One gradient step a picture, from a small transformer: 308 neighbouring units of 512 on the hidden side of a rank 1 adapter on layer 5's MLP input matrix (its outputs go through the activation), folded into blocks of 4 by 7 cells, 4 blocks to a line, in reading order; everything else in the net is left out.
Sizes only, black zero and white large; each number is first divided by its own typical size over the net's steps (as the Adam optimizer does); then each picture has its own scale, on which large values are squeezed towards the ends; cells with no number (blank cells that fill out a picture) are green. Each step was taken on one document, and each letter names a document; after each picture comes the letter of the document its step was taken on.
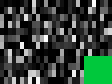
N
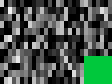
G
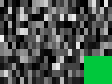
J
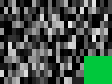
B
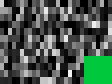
J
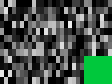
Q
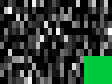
N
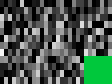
G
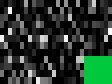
N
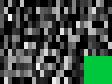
G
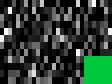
N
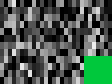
Q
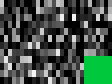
G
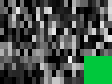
Q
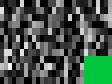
G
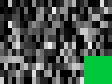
G
